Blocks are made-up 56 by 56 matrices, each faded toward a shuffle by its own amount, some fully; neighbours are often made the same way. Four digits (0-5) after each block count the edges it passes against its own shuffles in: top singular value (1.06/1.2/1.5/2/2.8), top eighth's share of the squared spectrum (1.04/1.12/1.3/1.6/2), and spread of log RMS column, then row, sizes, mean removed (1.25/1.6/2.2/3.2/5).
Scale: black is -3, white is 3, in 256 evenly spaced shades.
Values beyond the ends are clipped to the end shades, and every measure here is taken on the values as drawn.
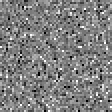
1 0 0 0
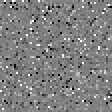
1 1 0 1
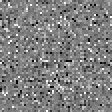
2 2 0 1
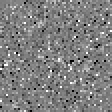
0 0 0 0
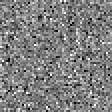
0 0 0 0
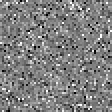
2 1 0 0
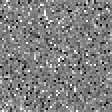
0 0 0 0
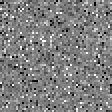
2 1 0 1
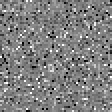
1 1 0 0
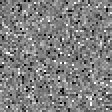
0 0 0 0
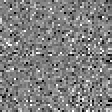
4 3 2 2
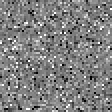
2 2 0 0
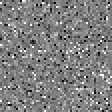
2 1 0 0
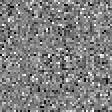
3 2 1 1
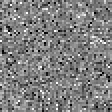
3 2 1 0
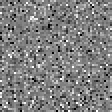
2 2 1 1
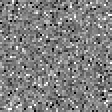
1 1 0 0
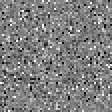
2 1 0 0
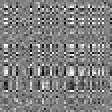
5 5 4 4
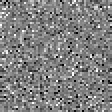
3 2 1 1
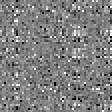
4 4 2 3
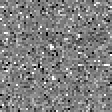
2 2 0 1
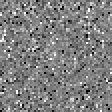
1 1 0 0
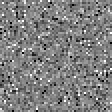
1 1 0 0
